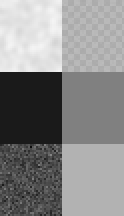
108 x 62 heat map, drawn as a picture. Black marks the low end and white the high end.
The table splits into 3 rows of 2 panels. Panel 1,1: very high, blotchy, faint in contrast. Panel 1,2: high, checkered, faint in contrast. Panel 2,1: very low, flat. Panel 2,2: middling, flat. Panel 3,1: low, fine-grained. Panel 3,2: high, flat.
